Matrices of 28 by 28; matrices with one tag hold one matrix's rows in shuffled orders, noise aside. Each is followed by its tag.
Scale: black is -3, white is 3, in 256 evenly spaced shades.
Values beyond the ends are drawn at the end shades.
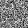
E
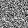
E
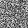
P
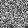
E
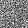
P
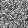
E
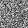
P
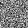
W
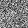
P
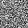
E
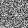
E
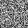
E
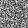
P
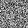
W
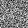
W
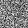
P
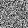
W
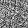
P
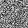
P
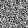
W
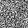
P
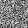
P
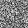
P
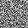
W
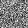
W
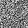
P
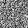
P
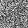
P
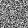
W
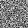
W
